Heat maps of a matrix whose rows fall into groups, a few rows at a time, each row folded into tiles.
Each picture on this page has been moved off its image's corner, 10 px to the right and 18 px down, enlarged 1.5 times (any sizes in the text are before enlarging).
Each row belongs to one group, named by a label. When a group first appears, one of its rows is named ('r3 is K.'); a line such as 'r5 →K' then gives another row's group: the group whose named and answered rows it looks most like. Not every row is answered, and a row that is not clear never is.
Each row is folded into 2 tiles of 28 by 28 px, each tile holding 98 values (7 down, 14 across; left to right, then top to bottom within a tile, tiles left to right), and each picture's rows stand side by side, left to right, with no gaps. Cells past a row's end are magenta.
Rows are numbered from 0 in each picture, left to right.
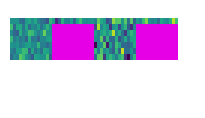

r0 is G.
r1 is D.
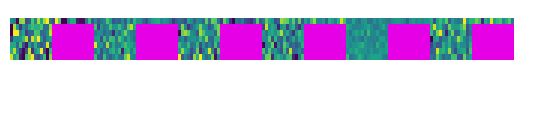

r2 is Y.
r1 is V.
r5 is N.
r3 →D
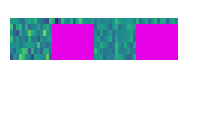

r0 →G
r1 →D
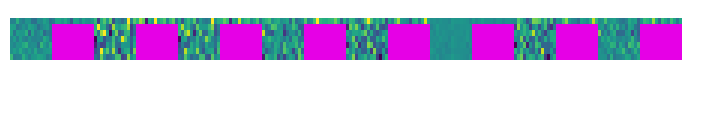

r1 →N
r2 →N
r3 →G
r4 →D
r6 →D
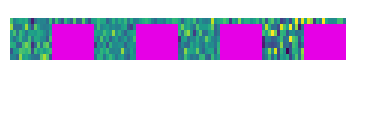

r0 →V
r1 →D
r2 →N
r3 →N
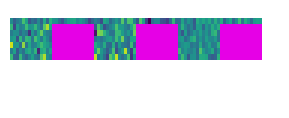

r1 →Y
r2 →D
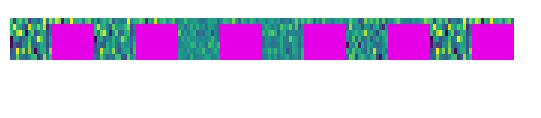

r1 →N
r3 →N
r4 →D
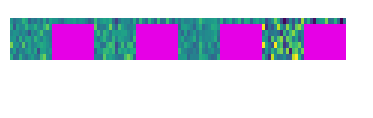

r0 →V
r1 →V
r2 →D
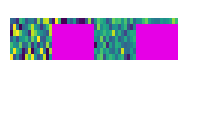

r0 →Y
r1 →D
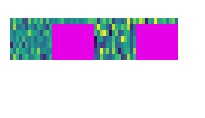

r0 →D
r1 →N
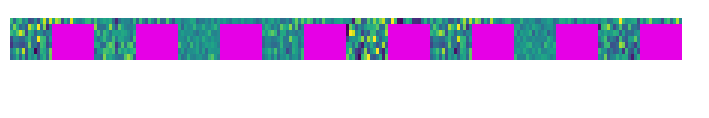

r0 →N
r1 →V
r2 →V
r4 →Y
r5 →N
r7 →D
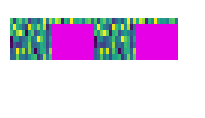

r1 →N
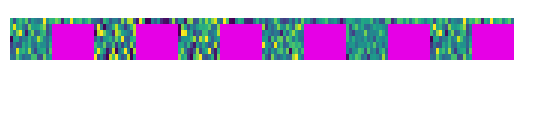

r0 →N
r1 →Y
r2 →Y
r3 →V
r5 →N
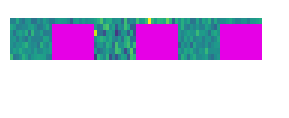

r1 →G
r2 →D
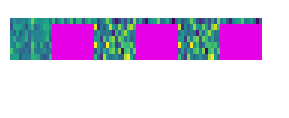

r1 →V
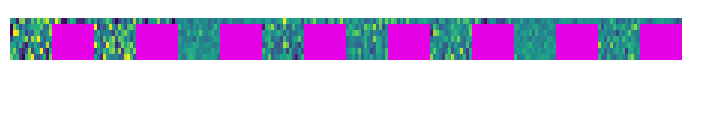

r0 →Y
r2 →G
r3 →D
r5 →Y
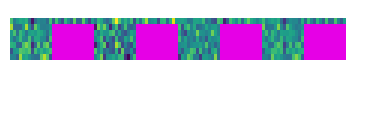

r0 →V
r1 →D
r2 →G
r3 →V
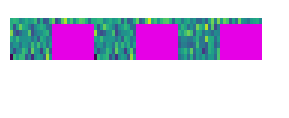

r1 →G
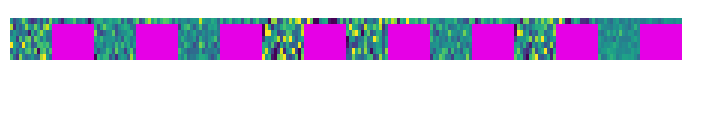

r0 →V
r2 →D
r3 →Y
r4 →N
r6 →Y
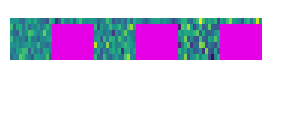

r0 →G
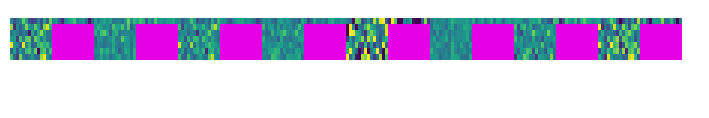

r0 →V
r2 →V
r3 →G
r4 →Y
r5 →D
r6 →G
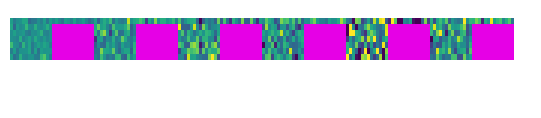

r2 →V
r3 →D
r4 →Y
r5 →N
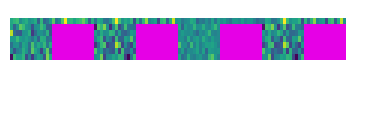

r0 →G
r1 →D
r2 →V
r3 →D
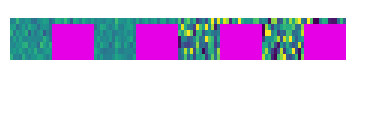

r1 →D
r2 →N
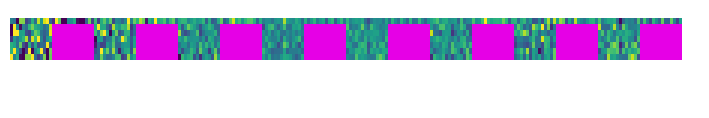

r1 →N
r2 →G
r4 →V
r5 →G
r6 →N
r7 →V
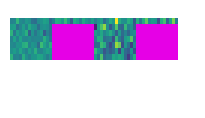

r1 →D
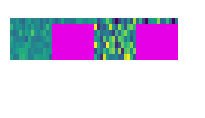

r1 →V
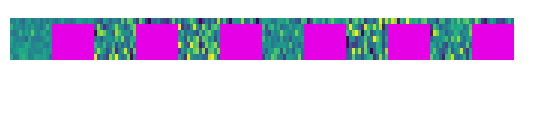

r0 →G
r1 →Y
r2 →V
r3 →G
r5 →Y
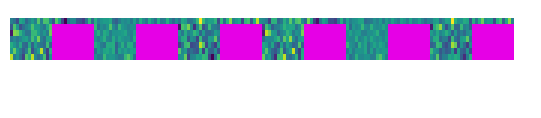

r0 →Y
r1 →V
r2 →D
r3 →Y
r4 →V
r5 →D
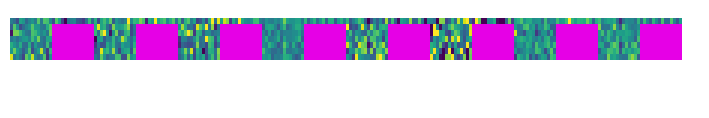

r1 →N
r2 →N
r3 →D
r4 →V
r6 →G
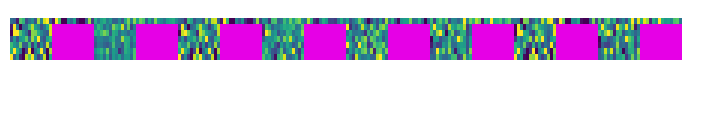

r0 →Y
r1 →N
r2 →Y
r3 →Y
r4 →V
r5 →N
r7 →N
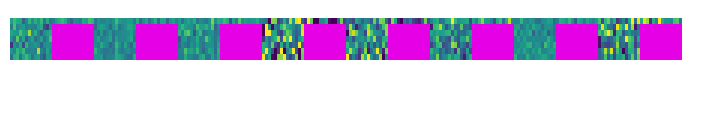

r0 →D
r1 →D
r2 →N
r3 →Y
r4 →Y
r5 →D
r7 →N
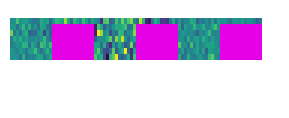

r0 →G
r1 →Y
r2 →V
